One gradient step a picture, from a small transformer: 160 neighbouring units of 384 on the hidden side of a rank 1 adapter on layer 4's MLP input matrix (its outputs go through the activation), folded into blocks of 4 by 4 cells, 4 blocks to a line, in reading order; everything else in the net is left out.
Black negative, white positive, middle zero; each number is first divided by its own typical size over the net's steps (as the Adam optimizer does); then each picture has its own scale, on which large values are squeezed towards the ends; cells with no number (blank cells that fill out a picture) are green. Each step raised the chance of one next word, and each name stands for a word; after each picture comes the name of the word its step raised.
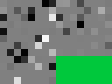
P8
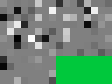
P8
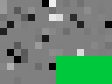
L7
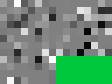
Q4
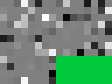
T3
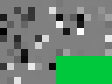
P8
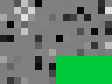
T3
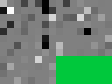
L7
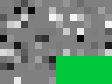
P8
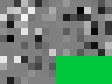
T3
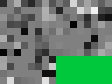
Q4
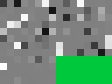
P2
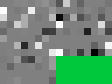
T3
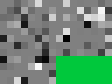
P8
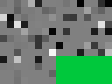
T3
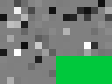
P2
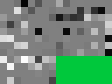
Q4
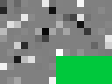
P2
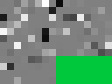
P2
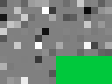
P2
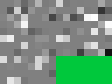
Q4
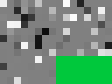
P8
